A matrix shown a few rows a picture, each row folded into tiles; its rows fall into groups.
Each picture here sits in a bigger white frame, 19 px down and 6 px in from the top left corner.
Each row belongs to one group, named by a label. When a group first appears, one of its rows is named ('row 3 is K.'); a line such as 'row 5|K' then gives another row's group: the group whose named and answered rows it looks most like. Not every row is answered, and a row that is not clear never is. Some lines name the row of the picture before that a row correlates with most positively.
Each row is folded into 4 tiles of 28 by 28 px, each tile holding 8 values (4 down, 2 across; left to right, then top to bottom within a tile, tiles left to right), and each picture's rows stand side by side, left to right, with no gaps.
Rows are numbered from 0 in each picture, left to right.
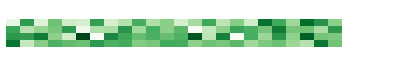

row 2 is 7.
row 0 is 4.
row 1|4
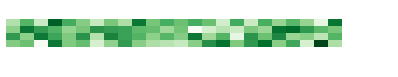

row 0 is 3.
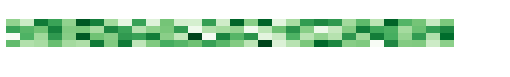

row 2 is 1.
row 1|4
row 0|7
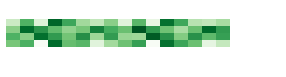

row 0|3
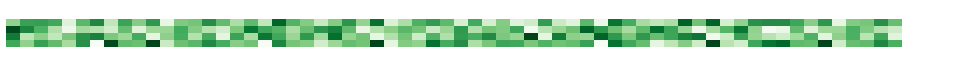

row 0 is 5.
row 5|3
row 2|3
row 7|1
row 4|4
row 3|1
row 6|1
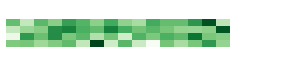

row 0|7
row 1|7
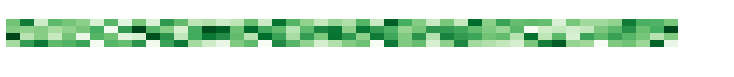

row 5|7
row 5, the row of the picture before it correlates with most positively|0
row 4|4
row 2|3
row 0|5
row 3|3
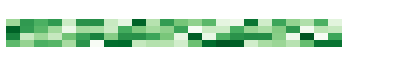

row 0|5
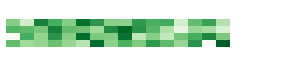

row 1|5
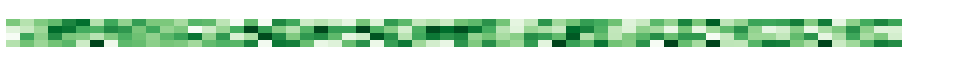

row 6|1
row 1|4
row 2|3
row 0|7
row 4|5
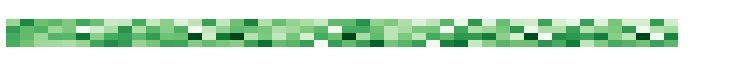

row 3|5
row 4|4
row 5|4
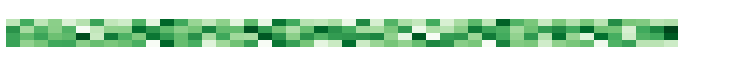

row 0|4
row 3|4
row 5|3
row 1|3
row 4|3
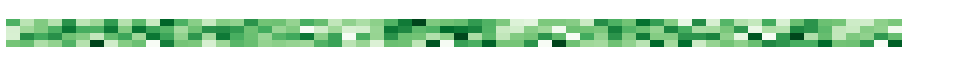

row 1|3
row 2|4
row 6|4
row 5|7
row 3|7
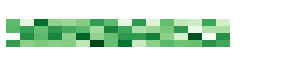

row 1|4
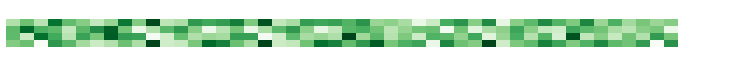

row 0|3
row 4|1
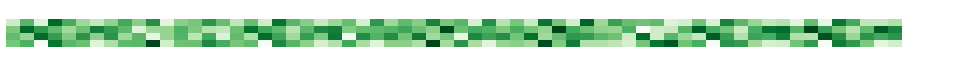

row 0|3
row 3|7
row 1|1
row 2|3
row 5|4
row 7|3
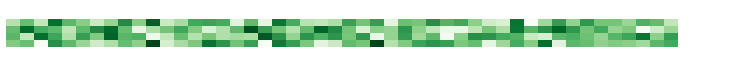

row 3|1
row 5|4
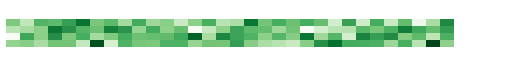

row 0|7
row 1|4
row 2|4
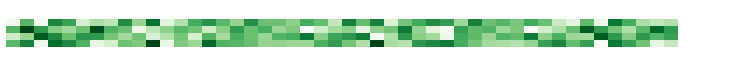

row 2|4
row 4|4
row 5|3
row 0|3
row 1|1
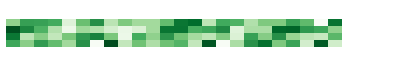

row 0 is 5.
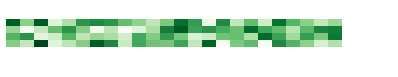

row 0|1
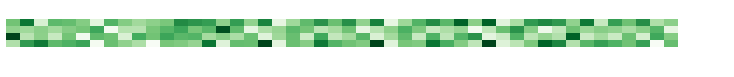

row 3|1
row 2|1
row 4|1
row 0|5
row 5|5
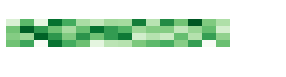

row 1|5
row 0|3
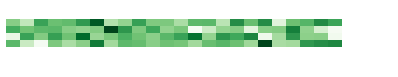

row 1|4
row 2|1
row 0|7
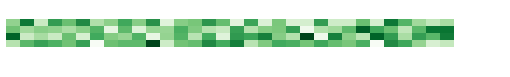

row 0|5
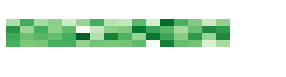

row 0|4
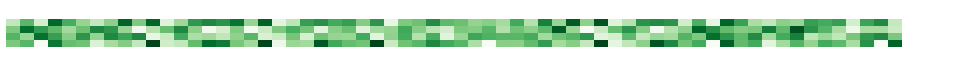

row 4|7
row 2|1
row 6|3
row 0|3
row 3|1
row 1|1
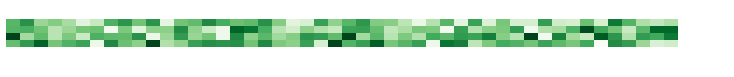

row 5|3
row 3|5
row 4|4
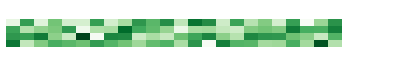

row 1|5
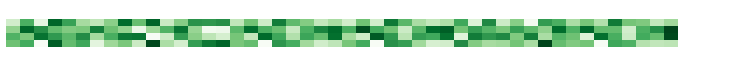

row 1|1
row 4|7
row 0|3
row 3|3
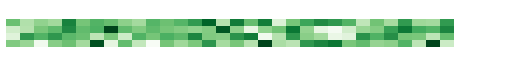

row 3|7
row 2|1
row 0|7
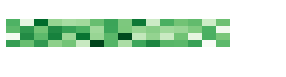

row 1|5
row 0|7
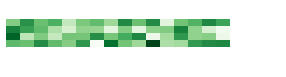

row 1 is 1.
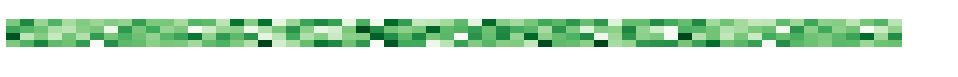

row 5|1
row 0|5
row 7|4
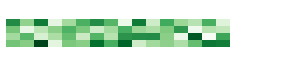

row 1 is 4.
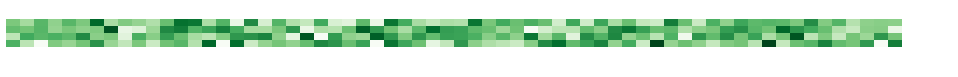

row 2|4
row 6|7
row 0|7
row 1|7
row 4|4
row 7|5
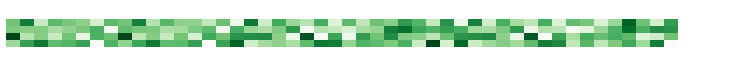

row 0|5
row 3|7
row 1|5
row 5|7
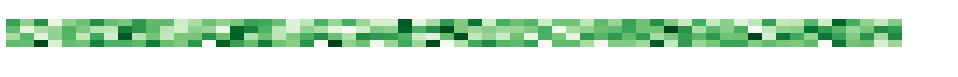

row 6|4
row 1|5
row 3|7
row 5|7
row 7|3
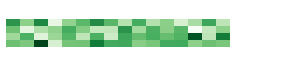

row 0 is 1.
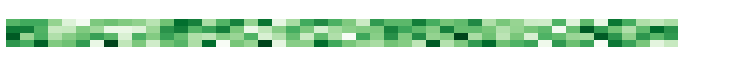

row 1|7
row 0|5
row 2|1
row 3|7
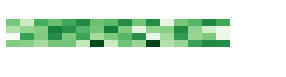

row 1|1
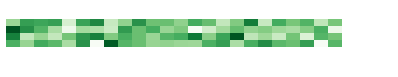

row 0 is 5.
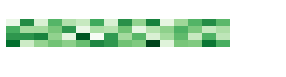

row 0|4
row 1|1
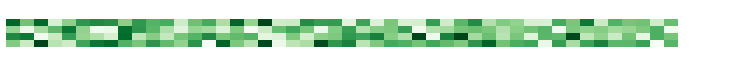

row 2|1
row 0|1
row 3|4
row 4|5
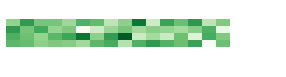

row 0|4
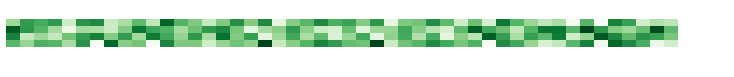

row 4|3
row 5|3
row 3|1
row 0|5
